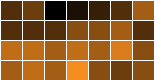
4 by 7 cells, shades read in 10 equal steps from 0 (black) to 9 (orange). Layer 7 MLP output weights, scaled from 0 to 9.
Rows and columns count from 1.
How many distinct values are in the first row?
6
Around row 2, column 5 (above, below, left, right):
2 6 5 6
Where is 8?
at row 3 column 6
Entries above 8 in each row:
0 0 0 1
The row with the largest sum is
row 3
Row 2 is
3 3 3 5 5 6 3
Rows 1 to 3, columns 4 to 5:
1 2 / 5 5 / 7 6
